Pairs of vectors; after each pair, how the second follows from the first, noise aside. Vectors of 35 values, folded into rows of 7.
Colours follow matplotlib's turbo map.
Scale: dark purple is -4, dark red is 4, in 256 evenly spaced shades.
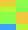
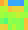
wrapped around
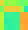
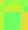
shrunk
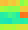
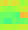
shrunk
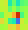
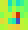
copied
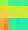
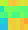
negated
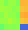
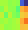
wrapped around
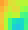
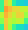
wrapped around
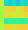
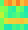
negated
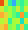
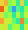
wrapped around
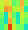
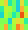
wrapped around
